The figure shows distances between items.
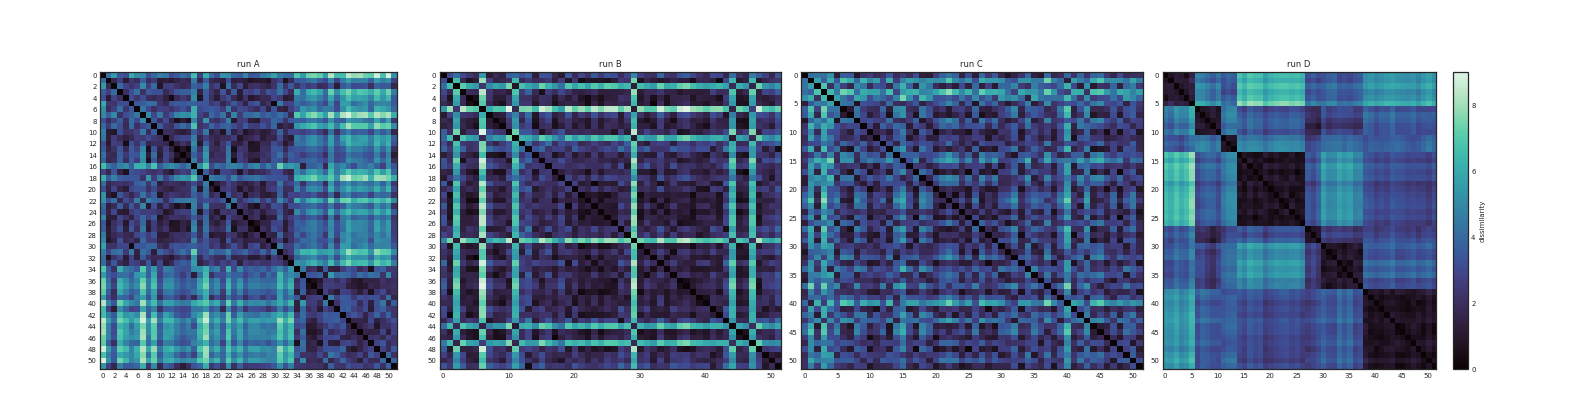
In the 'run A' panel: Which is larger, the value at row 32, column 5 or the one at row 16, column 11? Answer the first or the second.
the second
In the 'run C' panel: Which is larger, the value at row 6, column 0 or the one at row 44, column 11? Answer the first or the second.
the first
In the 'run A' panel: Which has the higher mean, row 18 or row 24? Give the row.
18
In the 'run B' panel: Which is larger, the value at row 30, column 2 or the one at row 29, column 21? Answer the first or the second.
the second
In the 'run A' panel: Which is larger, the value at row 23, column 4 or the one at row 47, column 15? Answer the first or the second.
the second
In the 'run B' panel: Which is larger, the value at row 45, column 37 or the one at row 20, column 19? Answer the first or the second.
the second
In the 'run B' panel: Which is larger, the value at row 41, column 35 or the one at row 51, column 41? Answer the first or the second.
the first
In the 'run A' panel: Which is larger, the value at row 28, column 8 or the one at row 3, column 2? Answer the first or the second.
the second
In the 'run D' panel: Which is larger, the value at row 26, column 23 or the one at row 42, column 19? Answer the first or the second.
the second
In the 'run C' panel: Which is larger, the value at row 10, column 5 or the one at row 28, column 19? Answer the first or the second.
the first
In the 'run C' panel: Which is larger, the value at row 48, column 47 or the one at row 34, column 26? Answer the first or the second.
the second
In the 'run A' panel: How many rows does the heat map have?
52
